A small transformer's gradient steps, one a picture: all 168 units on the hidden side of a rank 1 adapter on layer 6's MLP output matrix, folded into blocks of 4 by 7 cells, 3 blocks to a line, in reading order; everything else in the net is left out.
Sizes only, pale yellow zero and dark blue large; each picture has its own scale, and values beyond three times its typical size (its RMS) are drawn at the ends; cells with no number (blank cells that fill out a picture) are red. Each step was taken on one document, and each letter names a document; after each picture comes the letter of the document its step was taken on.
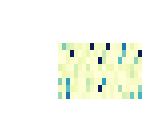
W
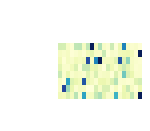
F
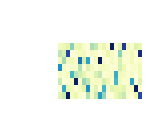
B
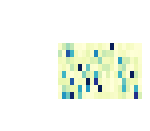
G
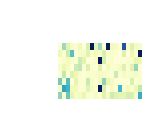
W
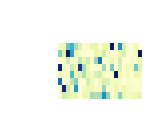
B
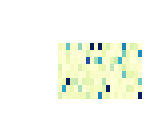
F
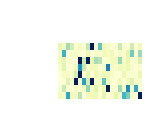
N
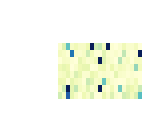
W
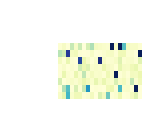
B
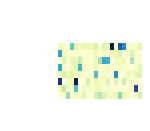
B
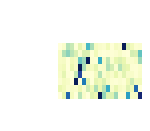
F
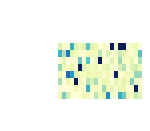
B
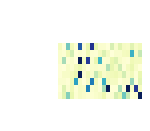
N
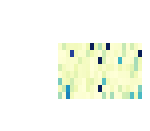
W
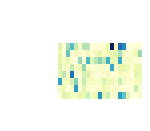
B
